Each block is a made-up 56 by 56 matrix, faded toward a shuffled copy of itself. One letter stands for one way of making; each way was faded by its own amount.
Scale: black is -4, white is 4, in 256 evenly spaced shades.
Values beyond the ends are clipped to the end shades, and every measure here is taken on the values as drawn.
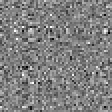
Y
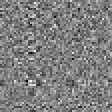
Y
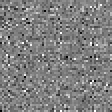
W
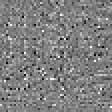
W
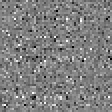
W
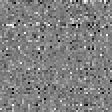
W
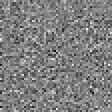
Y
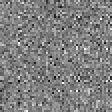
Y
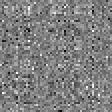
Y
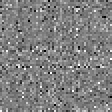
W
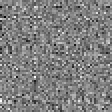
Y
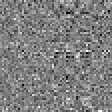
Y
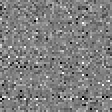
W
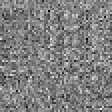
Y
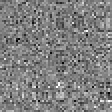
Y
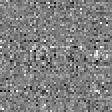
W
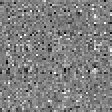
W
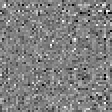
W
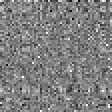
Y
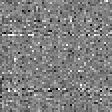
W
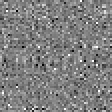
W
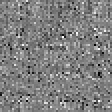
W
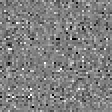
W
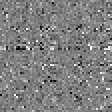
W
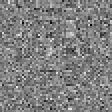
Y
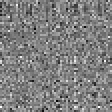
Y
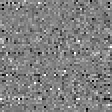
W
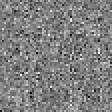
Y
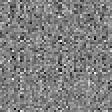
Y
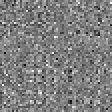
Y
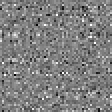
W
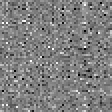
W
